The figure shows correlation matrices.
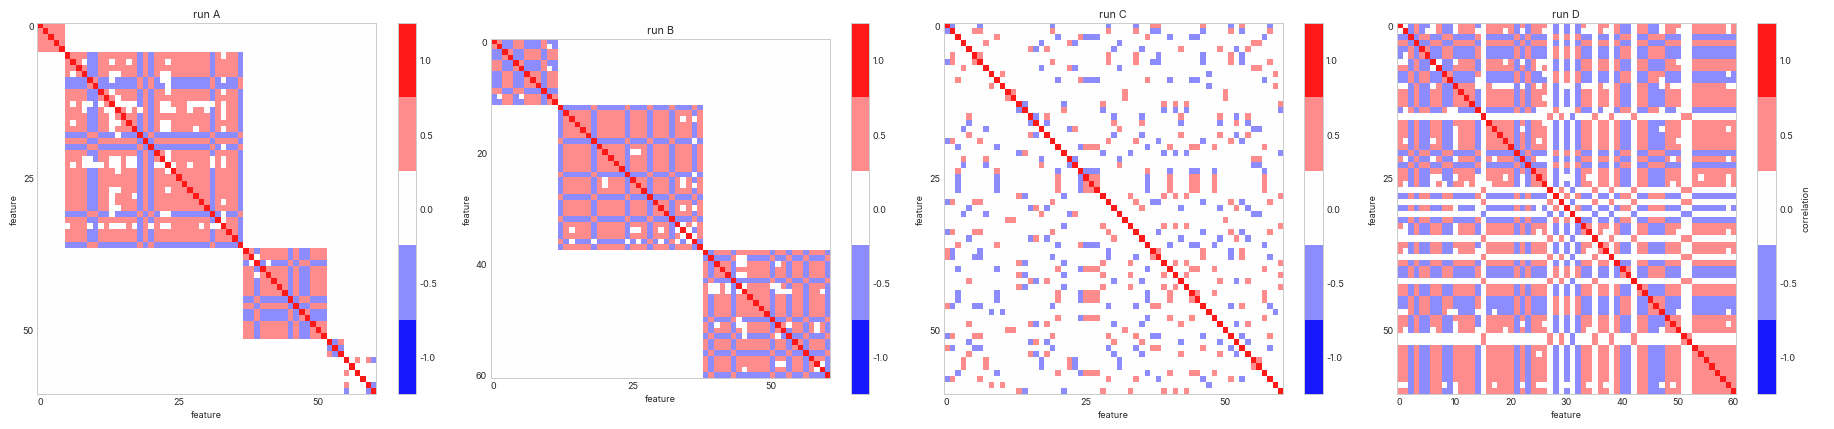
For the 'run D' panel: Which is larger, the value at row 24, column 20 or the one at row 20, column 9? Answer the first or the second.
the first
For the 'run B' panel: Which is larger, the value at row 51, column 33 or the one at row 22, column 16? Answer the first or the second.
the second
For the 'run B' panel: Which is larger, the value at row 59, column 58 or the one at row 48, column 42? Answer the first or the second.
the second
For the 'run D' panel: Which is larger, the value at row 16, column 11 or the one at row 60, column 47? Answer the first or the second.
the first
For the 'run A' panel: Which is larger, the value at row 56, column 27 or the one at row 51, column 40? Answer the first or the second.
the second
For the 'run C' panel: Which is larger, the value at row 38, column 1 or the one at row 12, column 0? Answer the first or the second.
the second
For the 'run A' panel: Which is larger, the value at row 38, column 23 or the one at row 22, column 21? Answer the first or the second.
the second
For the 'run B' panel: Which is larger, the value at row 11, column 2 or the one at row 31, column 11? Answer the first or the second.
the first
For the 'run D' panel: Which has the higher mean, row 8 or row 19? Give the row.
19
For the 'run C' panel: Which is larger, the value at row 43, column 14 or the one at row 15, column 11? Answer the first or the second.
the second
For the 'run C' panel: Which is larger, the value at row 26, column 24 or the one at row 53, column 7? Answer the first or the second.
the second
